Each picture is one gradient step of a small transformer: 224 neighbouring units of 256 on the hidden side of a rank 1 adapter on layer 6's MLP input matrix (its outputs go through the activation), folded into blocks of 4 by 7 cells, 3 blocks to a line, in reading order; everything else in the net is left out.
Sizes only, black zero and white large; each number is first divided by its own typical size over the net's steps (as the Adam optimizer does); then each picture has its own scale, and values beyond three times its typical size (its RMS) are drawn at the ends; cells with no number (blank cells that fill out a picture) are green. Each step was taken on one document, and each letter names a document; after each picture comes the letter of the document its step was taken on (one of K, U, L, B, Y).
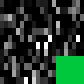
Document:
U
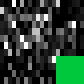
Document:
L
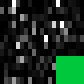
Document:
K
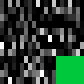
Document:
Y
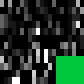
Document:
U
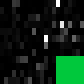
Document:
K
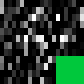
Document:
L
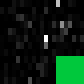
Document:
K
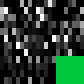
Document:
L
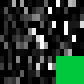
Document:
L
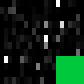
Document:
K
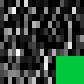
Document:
Y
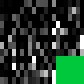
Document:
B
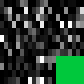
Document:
L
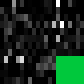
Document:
K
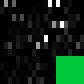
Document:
K
